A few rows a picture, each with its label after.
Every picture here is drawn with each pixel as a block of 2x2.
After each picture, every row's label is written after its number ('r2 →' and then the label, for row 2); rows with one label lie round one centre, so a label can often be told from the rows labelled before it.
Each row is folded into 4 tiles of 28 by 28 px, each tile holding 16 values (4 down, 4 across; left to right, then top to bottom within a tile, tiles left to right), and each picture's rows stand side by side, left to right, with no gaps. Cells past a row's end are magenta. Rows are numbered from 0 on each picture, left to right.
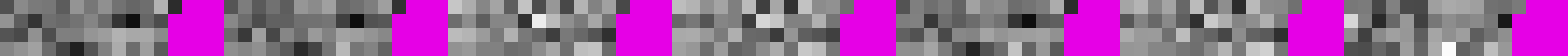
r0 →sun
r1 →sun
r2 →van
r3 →van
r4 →sun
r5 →van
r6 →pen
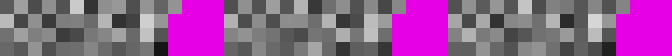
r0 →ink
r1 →ink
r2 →ink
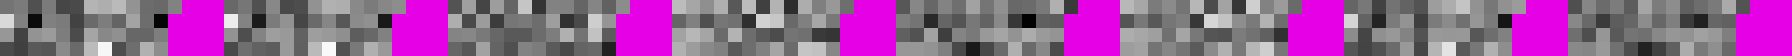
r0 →pen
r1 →pen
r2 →ink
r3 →van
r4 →sun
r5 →van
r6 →pen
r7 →sun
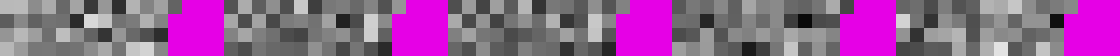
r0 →van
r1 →ink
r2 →ink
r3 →sun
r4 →pen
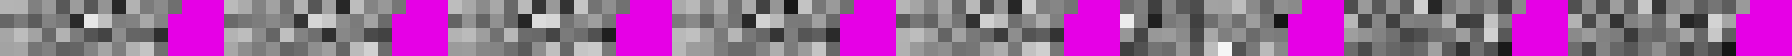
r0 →van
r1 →van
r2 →van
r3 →van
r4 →van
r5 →pen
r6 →ink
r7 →ink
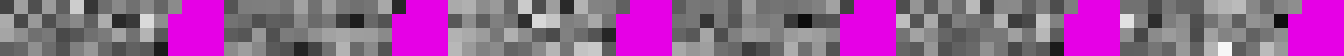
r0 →ink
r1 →sun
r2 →van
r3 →sun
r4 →ink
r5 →pen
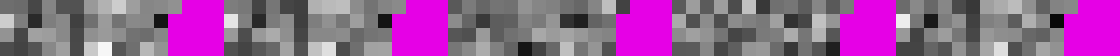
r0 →pen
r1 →pen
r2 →sun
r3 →ink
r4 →pen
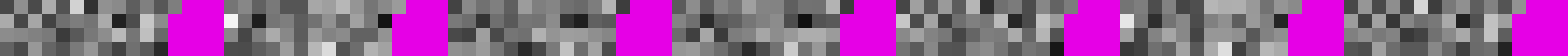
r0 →ink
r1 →pen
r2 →sun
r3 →sun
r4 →ink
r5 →pen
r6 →ink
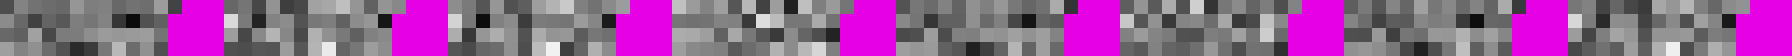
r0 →sun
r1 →pen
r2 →pen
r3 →van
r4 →sun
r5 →ink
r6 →sun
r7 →pen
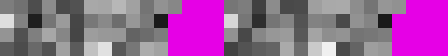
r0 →pen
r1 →pen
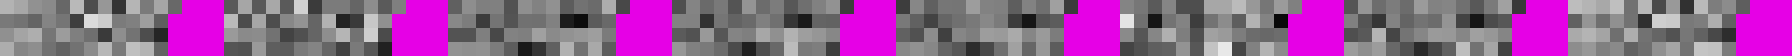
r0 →van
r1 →ink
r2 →sun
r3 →sun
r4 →sun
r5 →pen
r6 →sun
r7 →van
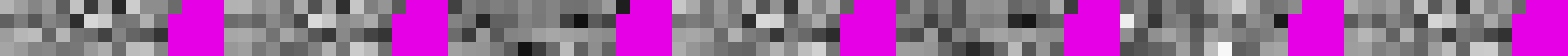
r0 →van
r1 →van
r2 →sun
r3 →van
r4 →sun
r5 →pen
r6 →van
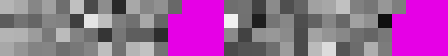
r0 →van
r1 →pen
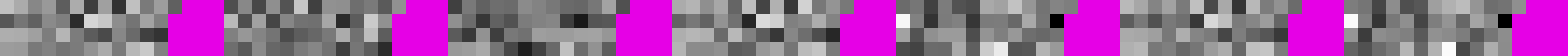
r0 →van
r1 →ink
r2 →sun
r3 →van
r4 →pen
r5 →van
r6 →pen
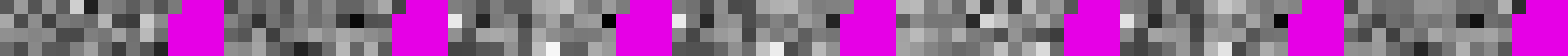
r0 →ink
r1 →sun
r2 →pen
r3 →pen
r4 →van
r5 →pen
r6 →sun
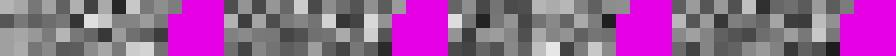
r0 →van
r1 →ink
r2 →pen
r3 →ink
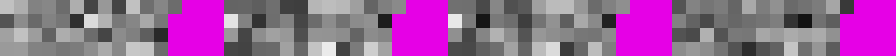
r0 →van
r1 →pen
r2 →pen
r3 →sun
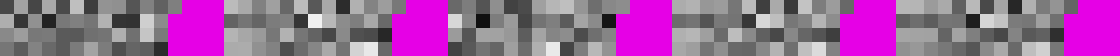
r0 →ink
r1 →van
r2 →pen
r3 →van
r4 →van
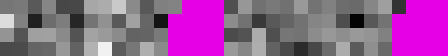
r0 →pen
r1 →sun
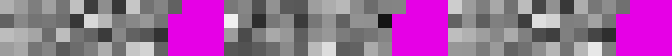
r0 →van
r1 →pen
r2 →van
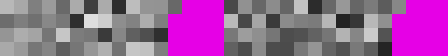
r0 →van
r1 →ink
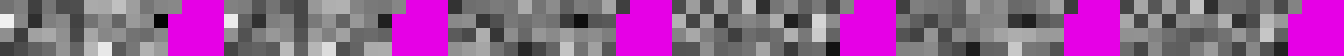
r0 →pen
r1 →pen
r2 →sun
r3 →ink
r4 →sun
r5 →ink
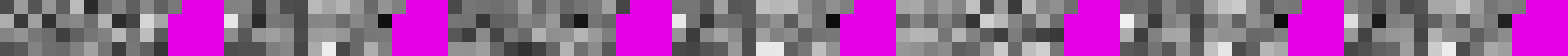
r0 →ink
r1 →pen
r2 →sun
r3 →pen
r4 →van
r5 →pen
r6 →pen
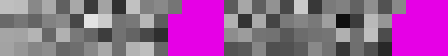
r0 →van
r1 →ink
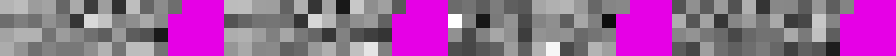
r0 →van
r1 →van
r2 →pen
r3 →ink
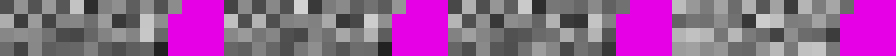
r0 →ink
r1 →ink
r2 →ink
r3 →van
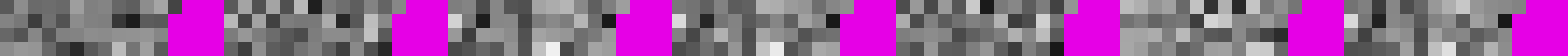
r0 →sun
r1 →ink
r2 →pen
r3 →pen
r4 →ink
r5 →van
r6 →pen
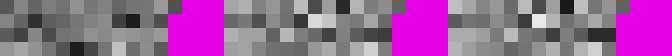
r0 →sun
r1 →van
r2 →van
